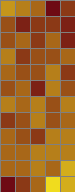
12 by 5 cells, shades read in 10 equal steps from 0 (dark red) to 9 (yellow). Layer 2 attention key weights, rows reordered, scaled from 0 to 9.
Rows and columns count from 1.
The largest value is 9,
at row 12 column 4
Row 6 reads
3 4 1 5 3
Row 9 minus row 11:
0 -1 -3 1 -2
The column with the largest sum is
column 4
